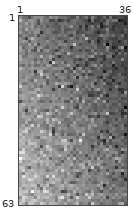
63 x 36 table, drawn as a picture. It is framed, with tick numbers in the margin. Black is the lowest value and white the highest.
Odd rows or columns: none. Slope: up to the bottom left. Histogram: bell-shaped. Ninth with the lowest average: top right.
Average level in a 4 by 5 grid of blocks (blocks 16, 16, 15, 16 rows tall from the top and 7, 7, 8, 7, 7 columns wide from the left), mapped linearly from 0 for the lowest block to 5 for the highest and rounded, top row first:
32100 | 33210 | 44321 | 54332
